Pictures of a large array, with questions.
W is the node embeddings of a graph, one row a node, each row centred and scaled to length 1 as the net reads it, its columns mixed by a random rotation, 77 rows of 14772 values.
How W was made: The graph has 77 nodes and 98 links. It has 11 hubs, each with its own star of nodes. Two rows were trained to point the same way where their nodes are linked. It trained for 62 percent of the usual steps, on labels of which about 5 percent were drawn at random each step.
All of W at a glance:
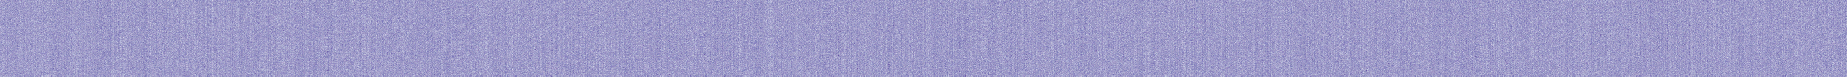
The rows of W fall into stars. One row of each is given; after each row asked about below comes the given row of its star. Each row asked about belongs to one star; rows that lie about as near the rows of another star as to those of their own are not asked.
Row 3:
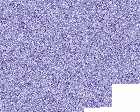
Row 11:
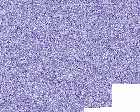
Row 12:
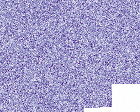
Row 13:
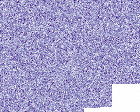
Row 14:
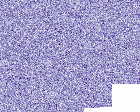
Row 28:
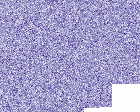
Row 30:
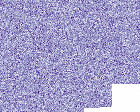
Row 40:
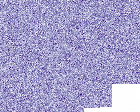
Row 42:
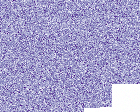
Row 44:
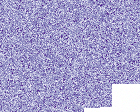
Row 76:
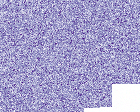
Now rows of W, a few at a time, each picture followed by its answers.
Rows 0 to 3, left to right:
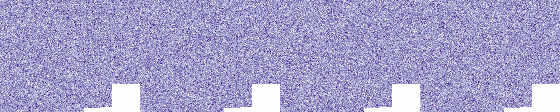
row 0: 11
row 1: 28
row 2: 28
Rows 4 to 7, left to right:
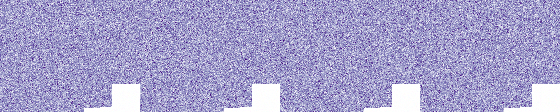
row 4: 42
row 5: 30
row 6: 12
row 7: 76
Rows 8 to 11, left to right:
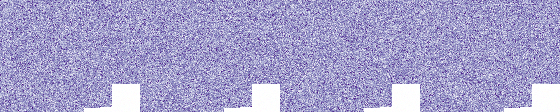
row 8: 13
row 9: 40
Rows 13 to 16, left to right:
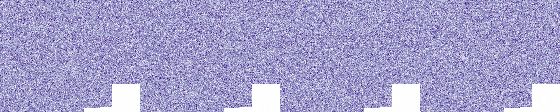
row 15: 42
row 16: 11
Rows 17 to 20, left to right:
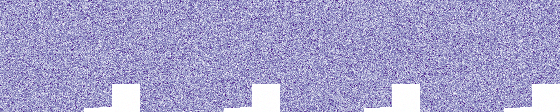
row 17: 28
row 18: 30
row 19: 44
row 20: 28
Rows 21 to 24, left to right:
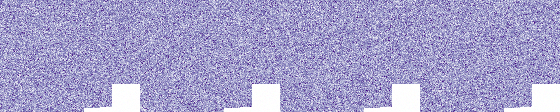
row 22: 12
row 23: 76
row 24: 42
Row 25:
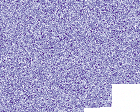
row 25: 42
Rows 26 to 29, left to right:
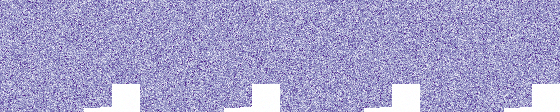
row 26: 13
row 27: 13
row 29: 44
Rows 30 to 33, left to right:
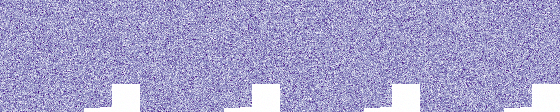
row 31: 40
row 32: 30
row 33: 11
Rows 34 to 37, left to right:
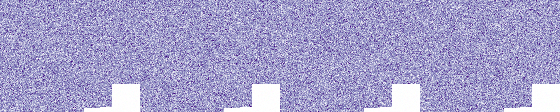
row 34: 12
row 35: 12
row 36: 30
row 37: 14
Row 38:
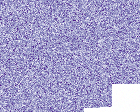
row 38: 28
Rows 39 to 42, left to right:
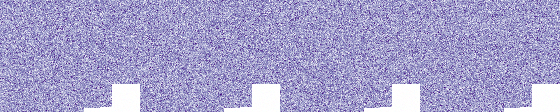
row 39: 30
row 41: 42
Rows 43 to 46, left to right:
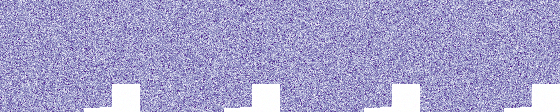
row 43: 42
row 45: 3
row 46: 42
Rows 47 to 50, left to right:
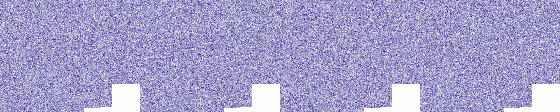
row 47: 28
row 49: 13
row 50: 28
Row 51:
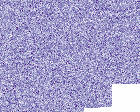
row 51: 30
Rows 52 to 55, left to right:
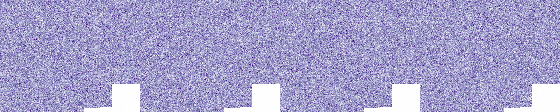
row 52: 14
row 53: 12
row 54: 14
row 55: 40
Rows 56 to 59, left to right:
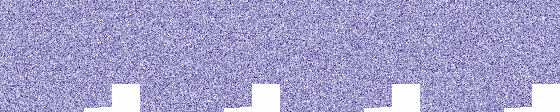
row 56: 30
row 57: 3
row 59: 14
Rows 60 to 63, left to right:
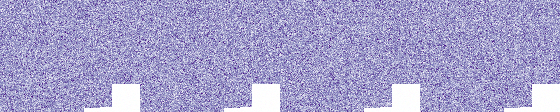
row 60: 76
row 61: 11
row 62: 40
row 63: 14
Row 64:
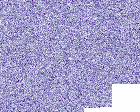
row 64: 40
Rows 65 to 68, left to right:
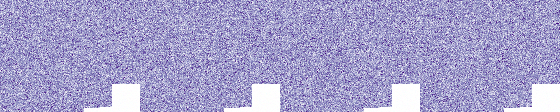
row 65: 28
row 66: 40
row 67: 13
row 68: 40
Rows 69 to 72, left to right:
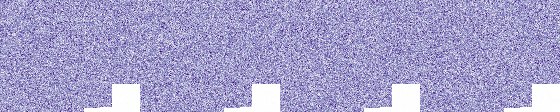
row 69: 14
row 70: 3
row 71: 44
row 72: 13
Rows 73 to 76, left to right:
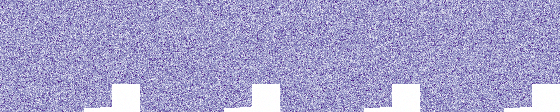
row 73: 11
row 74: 42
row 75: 76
